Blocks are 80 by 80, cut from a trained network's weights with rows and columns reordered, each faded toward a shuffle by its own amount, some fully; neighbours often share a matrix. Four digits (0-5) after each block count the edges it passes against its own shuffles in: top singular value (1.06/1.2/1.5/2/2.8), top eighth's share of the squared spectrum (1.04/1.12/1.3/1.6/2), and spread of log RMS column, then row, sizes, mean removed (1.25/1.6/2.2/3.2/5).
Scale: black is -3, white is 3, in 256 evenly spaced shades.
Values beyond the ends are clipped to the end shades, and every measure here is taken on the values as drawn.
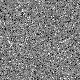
0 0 0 0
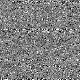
3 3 1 3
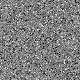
0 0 0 0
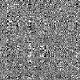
4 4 2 3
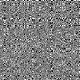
4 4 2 3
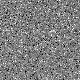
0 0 0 0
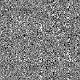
3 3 3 1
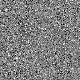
1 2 1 0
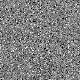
2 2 2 0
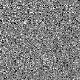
3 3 1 2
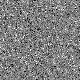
0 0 0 0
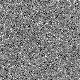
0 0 0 0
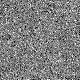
1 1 0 0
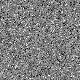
0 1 0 0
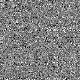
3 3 1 2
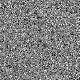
2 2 0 1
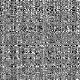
4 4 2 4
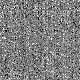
2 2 0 1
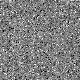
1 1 0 0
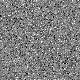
1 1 0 1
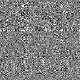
3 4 2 3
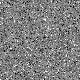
0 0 0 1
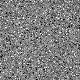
1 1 0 0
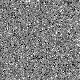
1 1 0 0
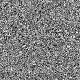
1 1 0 0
